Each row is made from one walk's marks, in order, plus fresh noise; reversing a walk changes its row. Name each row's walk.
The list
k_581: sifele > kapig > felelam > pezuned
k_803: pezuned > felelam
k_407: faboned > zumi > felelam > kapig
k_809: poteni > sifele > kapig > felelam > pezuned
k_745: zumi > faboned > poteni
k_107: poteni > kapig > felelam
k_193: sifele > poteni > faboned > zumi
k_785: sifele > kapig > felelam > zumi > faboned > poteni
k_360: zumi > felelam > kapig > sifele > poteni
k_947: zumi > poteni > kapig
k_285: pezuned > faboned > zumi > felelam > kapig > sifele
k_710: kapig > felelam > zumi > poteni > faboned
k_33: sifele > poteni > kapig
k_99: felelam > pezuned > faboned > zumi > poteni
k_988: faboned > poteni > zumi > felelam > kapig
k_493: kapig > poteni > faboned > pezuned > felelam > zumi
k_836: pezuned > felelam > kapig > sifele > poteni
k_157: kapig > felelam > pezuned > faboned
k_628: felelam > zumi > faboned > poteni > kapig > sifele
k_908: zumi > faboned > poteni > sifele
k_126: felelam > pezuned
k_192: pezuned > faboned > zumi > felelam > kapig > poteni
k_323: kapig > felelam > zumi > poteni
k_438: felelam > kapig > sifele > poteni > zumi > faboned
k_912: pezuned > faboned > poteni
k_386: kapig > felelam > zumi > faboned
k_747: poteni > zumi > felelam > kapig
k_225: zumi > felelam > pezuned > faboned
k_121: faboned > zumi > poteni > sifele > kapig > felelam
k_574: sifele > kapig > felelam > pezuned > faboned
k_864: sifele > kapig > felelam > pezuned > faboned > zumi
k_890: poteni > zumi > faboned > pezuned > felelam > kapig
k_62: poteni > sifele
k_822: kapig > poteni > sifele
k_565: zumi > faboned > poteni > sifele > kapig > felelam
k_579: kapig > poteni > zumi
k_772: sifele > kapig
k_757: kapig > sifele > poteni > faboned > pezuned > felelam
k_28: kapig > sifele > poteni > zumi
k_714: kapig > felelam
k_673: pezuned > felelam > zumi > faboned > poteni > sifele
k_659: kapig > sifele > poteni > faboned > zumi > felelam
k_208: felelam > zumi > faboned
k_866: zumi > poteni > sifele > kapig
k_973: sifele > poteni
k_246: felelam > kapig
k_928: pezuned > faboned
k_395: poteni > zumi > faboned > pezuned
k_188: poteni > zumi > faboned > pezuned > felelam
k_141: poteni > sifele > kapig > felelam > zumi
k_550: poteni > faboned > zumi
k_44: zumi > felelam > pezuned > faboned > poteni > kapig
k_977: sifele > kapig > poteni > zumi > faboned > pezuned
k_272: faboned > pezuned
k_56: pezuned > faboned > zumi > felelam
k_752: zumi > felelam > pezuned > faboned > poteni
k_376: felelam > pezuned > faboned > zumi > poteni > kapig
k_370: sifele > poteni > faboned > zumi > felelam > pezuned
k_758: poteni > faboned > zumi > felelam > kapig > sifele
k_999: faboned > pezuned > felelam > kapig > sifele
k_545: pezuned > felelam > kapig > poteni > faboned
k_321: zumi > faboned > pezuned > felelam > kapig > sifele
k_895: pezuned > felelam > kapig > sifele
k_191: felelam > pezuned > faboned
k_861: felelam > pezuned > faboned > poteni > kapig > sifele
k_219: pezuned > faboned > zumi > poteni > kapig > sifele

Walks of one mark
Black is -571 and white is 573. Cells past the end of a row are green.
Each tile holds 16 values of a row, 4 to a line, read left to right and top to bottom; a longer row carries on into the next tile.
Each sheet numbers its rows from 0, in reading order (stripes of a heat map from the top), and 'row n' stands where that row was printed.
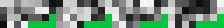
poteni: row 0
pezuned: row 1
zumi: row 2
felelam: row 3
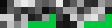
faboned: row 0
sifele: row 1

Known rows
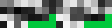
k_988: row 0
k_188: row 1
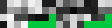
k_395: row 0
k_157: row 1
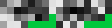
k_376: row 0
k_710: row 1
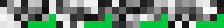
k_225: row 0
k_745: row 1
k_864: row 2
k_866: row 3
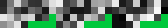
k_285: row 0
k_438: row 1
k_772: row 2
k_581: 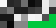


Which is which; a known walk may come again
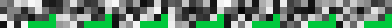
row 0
k_908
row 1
k_285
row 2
k_809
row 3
k_208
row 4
k_107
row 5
k_438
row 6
k_370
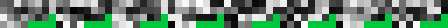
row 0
k_321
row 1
k_988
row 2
k_376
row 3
k_395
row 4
k_581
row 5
k_785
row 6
k_219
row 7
k_758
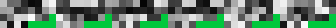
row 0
k_895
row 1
k_407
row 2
k_157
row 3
k_999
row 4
k_673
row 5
k_747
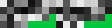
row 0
k_864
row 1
k_121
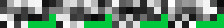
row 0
k_745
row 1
k_188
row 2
k_710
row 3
k_866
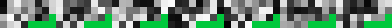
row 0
k_928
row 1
k_360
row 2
k_803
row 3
k_772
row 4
k_62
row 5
k_386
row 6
k_246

